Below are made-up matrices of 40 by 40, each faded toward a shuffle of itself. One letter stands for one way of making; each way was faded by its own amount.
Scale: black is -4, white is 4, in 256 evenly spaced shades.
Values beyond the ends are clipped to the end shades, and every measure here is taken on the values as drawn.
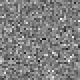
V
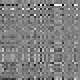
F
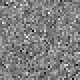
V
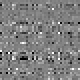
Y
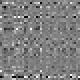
Y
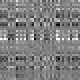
F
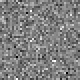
V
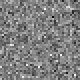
V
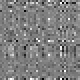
Y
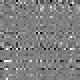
Y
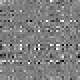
Y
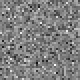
V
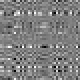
F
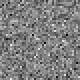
V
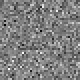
V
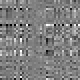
F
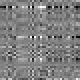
F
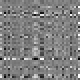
F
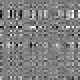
F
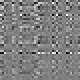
F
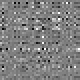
Y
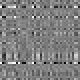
F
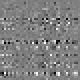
Y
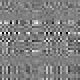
F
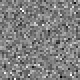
V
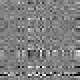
F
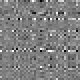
Y
